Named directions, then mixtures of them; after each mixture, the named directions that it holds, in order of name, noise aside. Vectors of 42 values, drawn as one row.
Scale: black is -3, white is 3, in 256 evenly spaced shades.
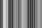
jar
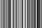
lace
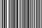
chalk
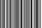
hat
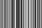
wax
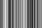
jar, lace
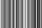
lace, wax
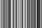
lace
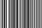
chalk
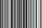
lace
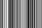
chalk, jar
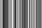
jar, wax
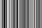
chalk, jar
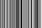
hat, wax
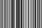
wax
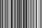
lace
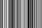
chalk, jar
